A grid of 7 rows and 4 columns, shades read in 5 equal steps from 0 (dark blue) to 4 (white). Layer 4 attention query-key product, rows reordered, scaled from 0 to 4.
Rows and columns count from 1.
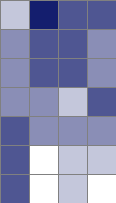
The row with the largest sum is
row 7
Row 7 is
1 4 3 4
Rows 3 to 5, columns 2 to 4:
1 1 2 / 2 3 1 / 2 2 2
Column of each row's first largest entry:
1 1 1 3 2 2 2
